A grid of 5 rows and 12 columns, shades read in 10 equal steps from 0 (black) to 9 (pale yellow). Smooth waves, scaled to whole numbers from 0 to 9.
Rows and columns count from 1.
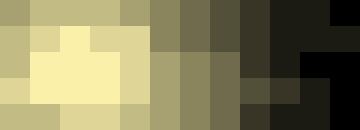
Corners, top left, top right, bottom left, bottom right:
6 0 7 0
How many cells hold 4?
5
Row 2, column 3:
9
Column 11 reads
1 1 0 1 1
